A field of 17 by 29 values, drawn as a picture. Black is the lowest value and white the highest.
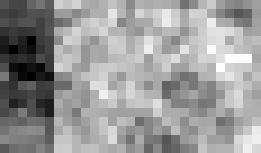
Seam: vertical, 20% of the way across, the right part higher. Ninth with the lowest average: middle left. Stripes: none.
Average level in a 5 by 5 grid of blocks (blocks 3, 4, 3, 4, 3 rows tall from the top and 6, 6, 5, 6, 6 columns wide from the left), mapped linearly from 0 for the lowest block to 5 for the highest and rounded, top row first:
14443
04445
04435
14434
24334
